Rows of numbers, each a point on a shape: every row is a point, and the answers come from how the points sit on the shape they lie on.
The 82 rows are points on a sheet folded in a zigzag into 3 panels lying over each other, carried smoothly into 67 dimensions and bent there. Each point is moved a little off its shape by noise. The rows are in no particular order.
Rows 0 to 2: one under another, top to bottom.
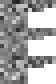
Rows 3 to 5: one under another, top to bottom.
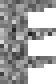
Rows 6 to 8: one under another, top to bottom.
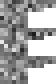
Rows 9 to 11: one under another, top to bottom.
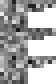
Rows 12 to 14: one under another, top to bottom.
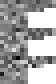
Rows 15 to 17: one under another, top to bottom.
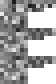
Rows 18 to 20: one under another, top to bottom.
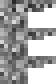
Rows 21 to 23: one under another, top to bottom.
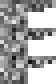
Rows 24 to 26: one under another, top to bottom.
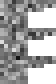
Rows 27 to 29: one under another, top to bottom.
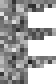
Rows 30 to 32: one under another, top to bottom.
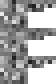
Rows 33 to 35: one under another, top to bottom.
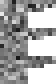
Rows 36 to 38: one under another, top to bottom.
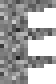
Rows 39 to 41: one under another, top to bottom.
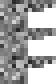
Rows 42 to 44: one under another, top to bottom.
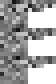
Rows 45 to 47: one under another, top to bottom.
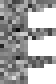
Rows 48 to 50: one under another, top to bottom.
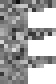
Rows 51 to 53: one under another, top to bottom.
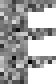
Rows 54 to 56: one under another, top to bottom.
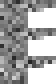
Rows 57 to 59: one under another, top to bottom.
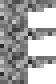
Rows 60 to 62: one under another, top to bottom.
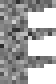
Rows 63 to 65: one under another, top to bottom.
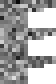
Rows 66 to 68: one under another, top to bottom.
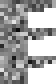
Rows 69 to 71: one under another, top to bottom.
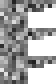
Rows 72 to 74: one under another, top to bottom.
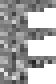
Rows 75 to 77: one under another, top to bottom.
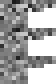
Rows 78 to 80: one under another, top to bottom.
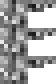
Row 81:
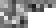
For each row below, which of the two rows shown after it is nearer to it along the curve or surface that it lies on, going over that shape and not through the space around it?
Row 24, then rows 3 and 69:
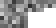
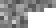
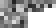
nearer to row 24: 3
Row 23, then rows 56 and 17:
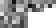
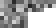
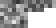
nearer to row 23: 56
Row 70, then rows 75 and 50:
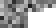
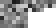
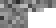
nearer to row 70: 50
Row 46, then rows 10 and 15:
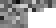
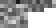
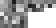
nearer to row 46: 10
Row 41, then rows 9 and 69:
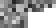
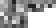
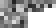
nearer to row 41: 69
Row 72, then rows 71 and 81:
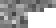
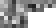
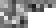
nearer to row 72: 71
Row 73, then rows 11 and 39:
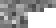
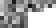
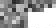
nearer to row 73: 11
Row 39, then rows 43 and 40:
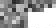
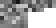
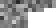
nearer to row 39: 43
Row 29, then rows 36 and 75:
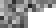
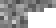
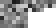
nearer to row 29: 36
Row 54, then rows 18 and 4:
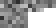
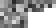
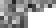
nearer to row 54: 4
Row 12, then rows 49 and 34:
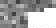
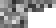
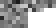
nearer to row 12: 34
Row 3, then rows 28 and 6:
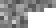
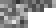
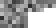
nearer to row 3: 6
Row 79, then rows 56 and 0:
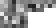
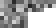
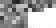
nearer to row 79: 56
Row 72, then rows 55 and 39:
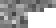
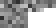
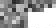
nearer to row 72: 55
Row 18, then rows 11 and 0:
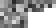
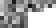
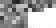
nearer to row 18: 0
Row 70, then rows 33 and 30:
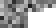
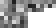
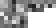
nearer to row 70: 33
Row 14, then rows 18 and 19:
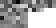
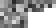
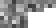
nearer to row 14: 18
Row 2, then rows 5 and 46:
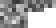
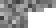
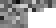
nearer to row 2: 46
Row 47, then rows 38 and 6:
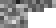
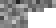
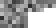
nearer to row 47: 38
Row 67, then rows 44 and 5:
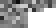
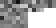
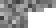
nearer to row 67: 44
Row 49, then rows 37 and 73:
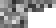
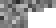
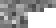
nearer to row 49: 37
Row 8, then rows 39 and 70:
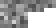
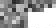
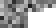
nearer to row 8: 70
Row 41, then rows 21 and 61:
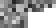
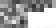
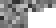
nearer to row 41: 21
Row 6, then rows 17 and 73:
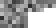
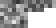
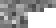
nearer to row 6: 73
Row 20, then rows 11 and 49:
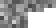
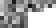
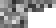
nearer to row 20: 11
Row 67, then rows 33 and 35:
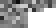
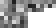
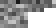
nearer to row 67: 35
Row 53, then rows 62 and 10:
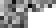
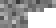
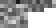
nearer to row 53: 62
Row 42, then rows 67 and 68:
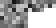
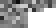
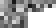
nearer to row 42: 67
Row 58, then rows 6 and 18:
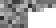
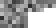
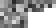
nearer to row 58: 6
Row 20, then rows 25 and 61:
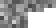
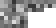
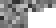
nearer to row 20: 25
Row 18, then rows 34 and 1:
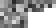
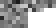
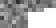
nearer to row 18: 34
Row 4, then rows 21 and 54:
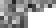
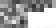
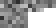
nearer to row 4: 54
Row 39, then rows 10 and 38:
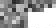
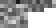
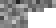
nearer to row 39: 10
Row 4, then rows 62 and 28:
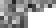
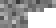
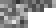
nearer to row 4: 62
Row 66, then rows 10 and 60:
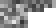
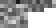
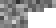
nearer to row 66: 10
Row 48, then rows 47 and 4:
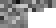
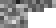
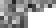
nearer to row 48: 47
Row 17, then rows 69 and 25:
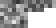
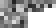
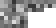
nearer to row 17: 69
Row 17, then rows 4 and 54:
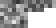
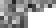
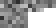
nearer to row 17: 4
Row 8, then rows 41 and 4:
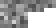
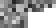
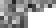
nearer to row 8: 4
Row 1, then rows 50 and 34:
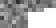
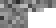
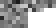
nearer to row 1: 50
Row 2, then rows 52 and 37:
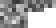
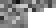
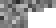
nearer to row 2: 52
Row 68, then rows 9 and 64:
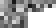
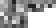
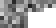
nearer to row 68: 9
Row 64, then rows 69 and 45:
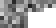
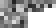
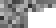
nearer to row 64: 45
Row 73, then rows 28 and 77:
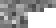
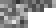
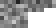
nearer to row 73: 77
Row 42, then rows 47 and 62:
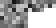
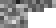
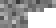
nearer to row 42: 47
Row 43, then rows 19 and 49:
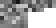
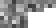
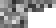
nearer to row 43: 49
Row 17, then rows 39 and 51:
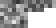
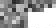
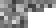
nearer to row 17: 39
